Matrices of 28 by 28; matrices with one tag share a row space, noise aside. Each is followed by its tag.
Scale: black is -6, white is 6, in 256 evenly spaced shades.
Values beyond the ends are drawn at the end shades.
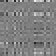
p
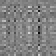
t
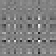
t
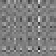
t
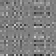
p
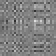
p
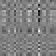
t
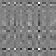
t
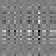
t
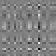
t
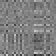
p
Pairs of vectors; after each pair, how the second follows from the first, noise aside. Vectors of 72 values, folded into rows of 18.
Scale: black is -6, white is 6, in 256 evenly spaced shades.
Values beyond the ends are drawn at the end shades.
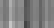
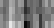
scaled up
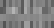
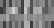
scaled up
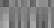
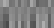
negated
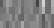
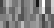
scaled up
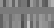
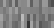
negated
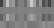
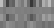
negated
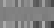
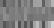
negated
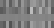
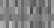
negated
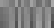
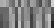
scaled up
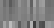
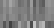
negated
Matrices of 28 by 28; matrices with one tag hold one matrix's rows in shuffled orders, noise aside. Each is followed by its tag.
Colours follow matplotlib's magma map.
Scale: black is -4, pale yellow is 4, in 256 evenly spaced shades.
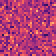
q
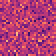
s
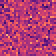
q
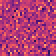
s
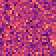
q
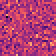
q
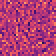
s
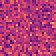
q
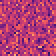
s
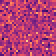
q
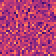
s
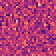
s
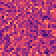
q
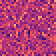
s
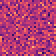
s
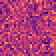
q
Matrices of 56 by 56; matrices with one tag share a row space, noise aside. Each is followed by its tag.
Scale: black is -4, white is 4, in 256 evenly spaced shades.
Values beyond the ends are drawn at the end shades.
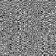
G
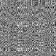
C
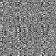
G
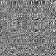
C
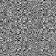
G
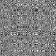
C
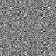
G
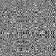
C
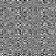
G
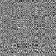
C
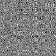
C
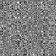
G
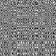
C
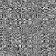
G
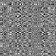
G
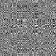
C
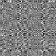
G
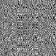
C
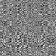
G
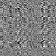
G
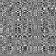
G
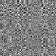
G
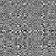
G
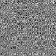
C
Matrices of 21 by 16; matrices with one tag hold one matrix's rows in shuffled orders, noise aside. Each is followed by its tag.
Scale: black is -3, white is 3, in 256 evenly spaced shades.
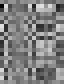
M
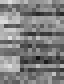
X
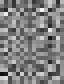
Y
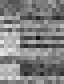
X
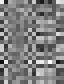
M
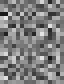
Y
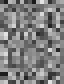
Y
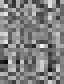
Y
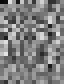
Y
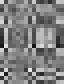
M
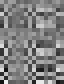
M
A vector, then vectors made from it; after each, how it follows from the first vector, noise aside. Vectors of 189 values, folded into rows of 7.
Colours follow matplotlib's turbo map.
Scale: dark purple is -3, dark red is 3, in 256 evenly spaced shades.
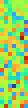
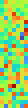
negated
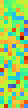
copied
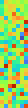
negated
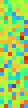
copied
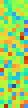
copied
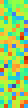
copied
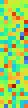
negated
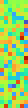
copied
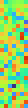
copied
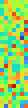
negated
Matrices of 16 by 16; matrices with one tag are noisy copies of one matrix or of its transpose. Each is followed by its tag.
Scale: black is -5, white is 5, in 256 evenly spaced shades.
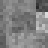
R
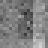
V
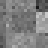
R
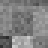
R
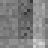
V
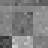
R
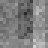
V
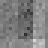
V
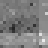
V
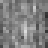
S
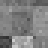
R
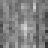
S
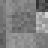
R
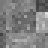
R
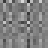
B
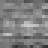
S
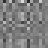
B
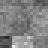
R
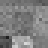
R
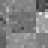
R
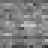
S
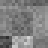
R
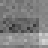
V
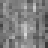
S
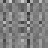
B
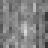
S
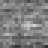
S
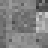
R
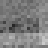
V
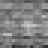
S
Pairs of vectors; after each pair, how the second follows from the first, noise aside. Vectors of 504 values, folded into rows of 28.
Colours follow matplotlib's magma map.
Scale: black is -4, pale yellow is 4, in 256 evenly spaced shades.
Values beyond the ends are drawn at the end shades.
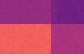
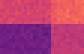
negated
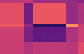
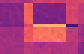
negated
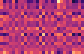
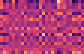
copied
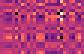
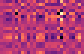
copied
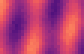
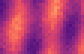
negated
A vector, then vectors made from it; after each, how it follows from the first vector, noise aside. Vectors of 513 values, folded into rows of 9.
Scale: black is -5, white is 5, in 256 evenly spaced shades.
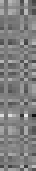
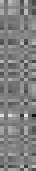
copied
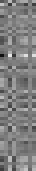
reversed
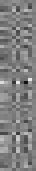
wrapped around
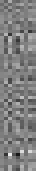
wrapped around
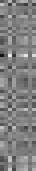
reversed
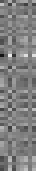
reversed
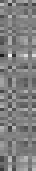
reversed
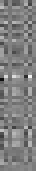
wrapped around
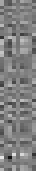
wrapped around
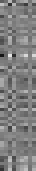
reversed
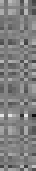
copied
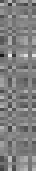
reversed
